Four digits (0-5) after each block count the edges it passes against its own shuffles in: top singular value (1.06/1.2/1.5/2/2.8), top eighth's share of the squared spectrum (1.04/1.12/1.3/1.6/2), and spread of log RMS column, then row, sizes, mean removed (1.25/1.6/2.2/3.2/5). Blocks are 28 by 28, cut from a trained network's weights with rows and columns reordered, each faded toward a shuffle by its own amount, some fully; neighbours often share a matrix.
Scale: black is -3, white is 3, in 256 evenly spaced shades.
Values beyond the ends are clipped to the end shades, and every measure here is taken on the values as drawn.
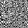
2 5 1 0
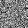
1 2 0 0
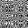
3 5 3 2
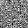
1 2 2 0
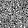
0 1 0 0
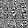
2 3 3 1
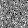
0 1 0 0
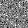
0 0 0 0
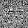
2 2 1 1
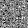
0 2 2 0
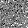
0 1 0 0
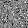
0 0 0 0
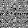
2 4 2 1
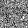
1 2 0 0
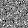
0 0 0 1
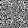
1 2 1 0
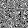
0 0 0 0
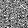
0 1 0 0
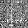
2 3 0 2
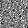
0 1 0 0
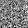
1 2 0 1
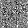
1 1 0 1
